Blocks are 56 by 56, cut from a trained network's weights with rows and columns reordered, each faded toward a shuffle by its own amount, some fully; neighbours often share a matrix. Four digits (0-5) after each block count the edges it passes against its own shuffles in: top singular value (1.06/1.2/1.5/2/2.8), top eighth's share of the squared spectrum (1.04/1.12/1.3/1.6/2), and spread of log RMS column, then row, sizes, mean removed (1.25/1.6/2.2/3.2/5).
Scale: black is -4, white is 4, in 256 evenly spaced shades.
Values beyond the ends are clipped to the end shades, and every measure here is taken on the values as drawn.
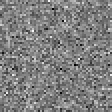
2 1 0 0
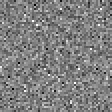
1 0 0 0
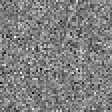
0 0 0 0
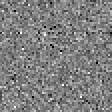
2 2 0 0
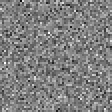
0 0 0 0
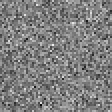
0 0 0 0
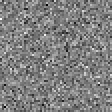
1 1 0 0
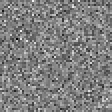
1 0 0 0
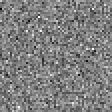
0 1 0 0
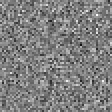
3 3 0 1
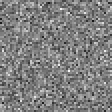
0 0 0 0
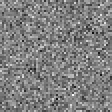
0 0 0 0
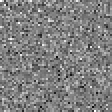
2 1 0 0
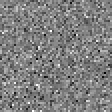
1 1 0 0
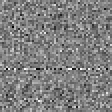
3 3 0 2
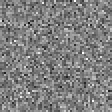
1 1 0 0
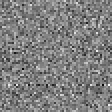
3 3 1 2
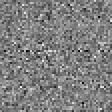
2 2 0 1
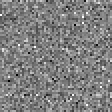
2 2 0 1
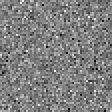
1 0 0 0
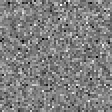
2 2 0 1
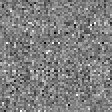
3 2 0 2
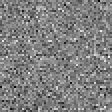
2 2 0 1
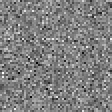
2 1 0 0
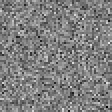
0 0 0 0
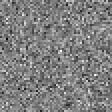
1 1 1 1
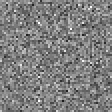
1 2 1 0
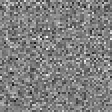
4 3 1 2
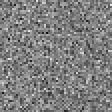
1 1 0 0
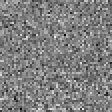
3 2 0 1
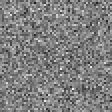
2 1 0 0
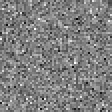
1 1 0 0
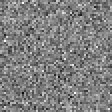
1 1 1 0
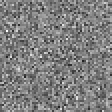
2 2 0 1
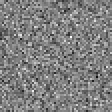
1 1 0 0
